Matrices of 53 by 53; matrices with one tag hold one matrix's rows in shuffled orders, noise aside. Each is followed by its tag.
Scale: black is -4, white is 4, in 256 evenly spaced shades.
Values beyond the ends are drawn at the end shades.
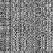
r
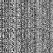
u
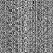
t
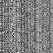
u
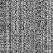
r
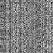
r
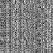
r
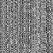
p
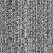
t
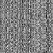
p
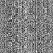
t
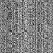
t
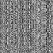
p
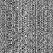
t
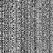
u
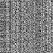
r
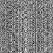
t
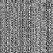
p
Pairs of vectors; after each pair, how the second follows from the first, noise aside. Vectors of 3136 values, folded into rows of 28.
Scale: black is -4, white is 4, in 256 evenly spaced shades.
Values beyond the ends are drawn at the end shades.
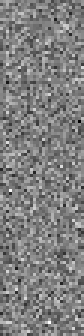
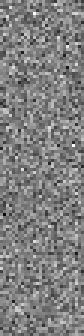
reversed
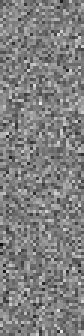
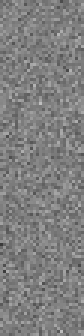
shrunk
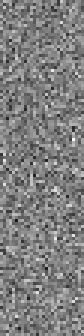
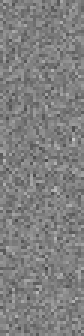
shrunk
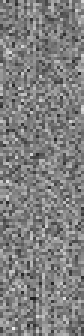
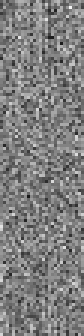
reversed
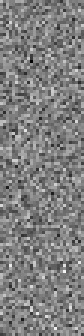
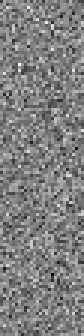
reversed
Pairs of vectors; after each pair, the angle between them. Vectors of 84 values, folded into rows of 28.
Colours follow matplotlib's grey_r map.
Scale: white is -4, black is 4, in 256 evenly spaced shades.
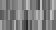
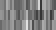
nearly opposite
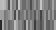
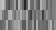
partly aligned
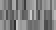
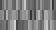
nearly opposite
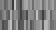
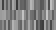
orthogonal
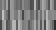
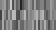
orthogonal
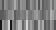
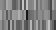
partly opposed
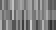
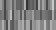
partly opposed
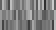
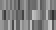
orthogonal
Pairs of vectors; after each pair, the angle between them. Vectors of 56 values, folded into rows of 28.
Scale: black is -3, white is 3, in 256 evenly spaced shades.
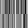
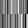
orthogonal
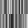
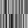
nearly parallel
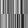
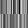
partly opposed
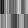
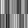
nearly opposite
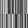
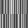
orthogonal
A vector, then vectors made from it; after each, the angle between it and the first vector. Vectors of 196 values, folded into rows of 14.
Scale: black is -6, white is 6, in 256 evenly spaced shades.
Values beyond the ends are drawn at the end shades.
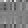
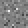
orthogonal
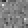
partly opposed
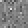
partly opposed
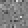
partly opposed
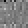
nearly opposite
